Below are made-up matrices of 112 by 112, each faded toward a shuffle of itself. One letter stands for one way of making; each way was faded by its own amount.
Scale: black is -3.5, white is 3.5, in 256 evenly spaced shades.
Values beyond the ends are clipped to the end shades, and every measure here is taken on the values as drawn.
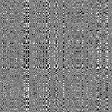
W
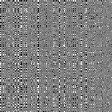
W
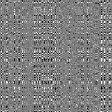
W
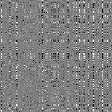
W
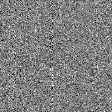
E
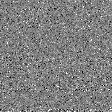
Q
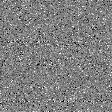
Q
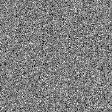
E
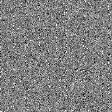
E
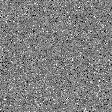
Q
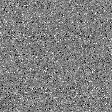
Q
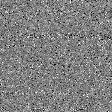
Q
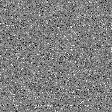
Q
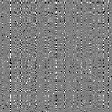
W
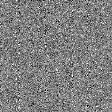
E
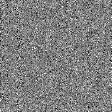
E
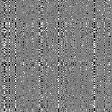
W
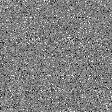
Q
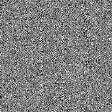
E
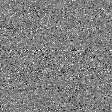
Q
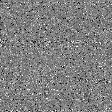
Q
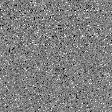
Q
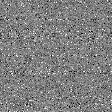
Q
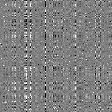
W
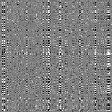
W
